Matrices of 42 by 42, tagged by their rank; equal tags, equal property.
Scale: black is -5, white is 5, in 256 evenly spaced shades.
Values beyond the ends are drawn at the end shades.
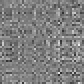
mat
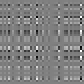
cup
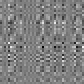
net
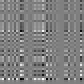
cup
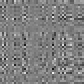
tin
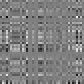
net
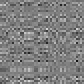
tin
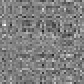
mat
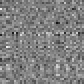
mat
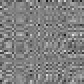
tin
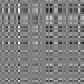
cup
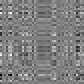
net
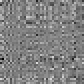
mat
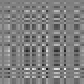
cup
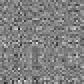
mat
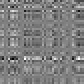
net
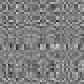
tin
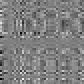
tin
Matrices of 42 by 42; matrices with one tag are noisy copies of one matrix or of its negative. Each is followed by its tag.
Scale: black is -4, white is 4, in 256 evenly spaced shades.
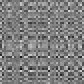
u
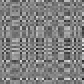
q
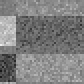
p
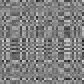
q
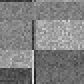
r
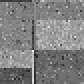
r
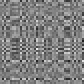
q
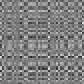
u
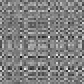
u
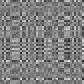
q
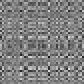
u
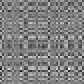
u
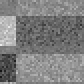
p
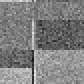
r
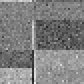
r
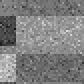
p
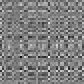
u
